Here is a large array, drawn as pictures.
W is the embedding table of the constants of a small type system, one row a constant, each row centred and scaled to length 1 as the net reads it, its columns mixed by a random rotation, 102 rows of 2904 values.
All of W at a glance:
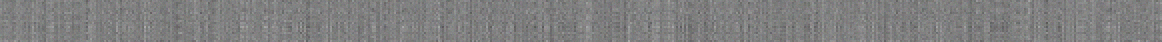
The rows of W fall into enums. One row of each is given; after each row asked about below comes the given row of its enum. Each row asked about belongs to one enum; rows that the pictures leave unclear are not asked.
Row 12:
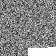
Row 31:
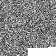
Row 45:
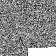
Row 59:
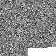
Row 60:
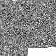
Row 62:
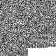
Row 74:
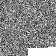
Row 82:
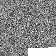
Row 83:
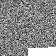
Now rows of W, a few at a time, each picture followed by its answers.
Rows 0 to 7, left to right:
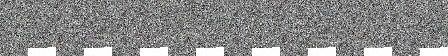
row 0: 59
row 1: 62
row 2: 82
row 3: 45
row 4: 82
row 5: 62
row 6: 12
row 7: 31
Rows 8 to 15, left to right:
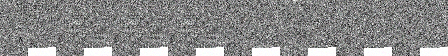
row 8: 45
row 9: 62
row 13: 60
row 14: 82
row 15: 12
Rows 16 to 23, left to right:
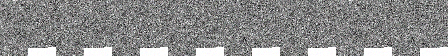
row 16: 60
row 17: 31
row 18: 82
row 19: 62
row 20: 45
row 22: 60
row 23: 45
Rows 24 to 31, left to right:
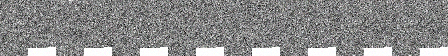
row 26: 82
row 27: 12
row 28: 45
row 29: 82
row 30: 31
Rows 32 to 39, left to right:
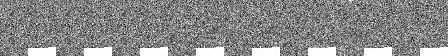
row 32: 82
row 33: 82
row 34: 82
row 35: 62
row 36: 74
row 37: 12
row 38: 60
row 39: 45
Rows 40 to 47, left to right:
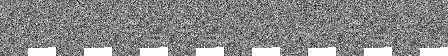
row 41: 83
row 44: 12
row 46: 62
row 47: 31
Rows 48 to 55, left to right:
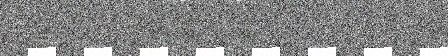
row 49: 12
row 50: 31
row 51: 60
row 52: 60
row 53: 12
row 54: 82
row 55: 31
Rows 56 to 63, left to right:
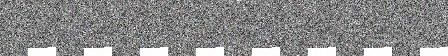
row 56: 59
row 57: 74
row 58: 82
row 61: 31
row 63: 12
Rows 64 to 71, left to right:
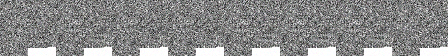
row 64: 59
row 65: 62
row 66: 31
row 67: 31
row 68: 62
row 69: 62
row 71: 74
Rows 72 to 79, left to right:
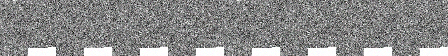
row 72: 60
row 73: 12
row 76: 60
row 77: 74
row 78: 59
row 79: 31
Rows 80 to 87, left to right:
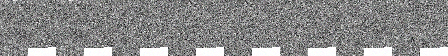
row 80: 60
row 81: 60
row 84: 83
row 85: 59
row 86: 31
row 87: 45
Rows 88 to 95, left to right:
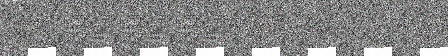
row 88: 60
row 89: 62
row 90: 62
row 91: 62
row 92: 82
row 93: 31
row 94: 12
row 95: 82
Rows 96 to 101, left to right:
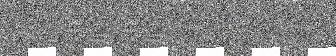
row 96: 45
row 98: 62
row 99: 60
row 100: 31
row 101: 60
